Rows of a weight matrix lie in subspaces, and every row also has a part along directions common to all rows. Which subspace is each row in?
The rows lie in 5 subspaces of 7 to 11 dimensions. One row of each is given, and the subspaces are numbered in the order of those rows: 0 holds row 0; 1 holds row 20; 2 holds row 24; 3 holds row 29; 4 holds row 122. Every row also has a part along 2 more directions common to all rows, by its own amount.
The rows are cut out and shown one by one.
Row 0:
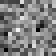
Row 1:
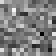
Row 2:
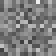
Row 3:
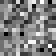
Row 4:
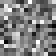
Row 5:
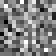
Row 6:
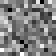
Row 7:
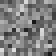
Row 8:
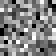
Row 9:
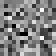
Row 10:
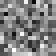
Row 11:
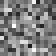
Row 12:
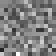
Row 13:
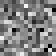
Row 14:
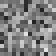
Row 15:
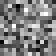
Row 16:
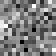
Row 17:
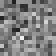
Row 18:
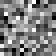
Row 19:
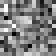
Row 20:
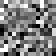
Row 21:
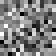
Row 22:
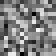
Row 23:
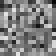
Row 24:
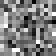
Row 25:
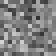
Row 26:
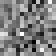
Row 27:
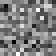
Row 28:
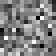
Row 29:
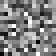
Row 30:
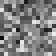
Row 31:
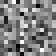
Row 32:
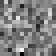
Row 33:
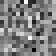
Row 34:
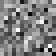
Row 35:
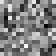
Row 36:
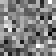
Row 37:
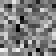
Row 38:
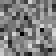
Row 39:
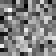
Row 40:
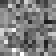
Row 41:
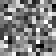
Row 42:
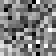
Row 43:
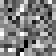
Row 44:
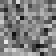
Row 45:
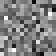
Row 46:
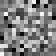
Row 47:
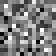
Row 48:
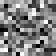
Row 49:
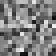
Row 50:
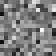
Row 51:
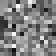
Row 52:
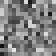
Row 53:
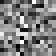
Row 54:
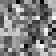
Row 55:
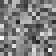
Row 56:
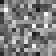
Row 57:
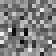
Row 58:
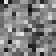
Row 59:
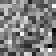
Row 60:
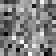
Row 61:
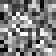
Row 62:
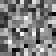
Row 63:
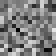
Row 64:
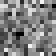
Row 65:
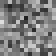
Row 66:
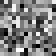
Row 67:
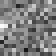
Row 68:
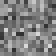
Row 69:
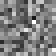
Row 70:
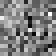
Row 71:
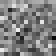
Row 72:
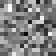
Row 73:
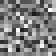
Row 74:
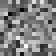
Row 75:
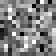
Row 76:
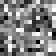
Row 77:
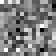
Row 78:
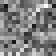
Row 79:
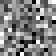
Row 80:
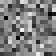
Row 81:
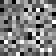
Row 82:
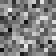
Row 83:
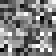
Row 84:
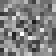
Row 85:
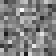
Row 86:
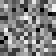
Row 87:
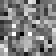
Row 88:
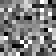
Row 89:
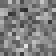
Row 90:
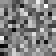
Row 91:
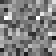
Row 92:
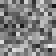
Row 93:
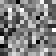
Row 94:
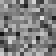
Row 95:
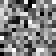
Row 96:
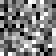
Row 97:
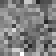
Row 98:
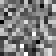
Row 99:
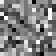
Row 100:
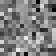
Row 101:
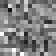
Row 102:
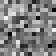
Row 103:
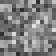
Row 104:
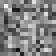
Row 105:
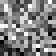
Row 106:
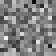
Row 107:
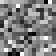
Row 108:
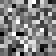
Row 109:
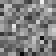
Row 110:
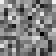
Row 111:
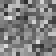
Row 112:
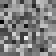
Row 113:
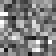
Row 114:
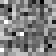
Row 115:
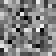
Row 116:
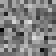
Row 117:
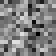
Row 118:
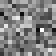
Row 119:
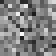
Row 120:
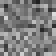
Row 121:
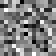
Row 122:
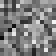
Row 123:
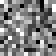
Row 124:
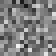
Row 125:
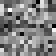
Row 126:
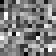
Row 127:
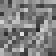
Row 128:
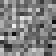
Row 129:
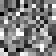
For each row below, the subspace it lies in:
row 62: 2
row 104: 2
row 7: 0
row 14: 2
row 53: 1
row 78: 4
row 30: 0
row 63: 1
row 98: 4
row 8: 1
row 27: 4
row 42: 2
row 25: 0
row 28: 4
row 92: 3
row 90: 3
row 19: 4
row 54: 2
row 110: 4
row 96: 3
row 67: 2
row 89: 3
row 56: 4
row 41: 1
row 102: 3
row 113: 3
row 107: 1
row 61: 1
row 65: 3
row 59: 3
